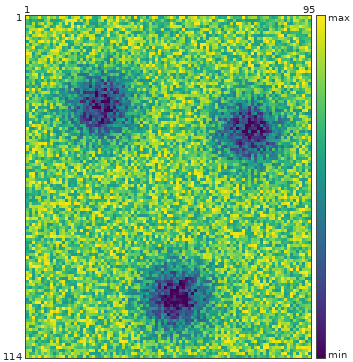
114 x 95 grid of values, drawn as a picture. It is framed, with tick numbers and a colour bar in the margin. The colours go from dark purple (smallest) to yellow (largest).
The bottom middle is the ninth with the lowest average. Overall the values sit about 70% of the way up the scale. There are three dips.
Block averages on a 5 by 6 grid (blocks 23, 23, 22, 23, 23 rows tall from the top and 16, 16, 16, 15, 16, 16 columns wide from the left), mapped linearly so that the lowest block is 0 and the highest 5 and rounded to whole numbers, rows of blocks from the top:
5 4 5 5 5 5 | 4 0 4 5 0 3 | 5 5 5 5 4 5 | 5 5 4 3 5 5 | 5 5 3 1 5 5
